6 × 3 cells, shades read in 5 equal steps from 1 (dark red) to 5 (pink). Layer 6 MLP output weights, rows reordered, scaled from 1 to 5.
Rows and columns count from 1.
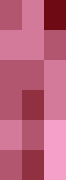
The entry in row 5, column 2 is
3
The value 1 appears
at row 1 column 3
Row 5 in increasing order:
3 4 5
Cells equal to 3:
7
